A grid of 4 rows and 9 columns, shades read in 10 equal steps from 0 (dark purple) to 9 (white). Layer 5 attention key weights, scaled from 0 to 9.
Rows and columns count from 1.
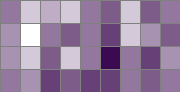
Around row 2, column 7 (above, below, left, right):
7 4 2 5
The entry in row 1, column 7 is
7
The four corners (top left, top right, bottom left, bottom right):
4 4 4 4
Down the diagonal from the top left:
4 9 3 3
